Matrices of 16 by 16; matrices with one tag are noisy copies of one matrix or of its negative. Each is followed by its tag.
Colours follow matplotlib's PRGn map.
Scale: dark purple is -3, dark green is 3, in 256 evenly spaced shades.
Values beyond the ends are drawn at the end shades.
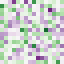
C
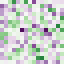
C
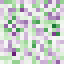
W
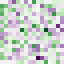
C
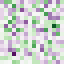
W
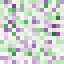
W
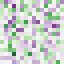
W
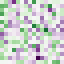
C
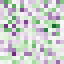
W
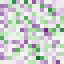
C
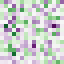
W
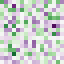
W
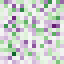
W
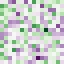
C
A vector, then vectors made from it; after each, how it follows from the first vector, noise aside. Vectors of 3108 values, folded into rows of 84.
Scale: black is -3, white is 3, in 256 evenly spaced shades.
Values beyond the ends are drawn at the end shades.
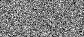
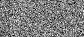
sign-scrambled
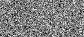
negated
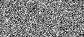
sign-scrambled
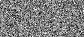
sign-scrambled
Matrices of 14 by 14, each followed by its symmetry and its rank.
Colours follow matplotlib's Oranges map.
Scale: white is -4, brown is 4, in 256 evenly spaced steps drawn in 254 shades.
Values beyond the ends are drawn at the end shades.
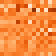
neither, rank three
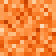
neither, full rank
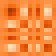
symmetric, rank one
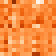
neither, rank three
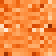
neither, rank three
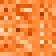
neither, rank three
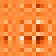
symmetric, rank one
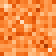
symmetric, full rank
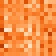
neither, rank three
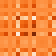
symmetric, rank one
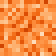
symmetric, full rank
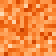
neither, full rank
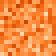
neither, full rank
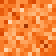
symmetric, full rank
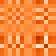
symmetric, rank one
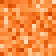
neither, full rank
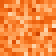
neither, full rank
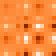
symmetric, rank one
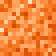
symmetric, full rank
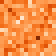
symmetric, full rank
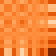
symmetric, rank one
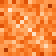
symmetric, full rank
